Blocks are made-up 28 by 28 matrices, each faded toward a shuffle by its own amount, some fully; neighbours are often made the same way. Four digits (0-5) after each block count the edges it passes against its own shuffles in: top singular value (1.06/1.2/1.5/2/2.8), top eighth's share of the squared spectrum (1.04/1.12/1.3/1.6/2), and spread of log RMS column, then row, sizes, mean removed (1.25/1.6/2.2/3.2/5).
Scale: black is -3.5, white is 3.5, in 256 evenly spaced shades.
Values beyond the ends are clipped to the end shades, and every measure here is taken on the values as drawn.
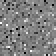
0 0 0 0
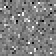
0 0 0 0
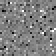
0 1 0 0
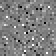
0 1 0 0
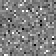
0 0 0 0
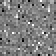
0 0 0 0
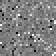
0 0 0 0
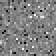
0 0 0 0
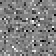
2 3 0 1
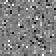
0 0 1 0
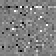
2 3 0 1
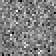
2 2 0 0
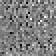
3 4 1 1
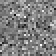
2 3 0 0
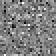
1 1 1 0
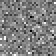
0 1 0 0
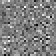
3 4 2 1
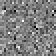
3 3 1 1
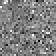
1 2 0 0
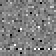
2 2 0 1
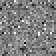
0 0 0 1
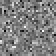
0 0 0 1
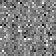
0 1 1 1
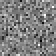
0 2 1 0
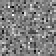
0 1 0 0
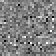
0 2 1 1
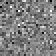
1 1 1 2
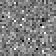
0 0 0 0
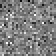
1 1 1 0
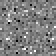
0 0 0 1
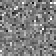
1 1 1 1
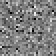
1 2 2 1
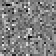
1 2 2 1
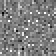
1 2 0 0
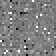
1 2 0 0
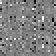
3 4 2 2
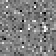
2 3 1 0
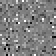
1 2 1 0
